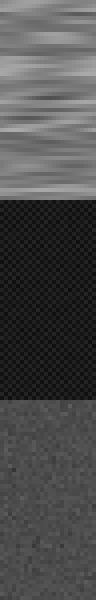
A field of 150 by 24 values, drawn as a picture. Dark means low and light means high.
The table splits into 3 rows of 1 panel. Panel 1,1: middling, streaked across. Panel 2,1: very low, checkered, faint in contrast. Panel 3,1: low, fine-grained, faint in contrast.
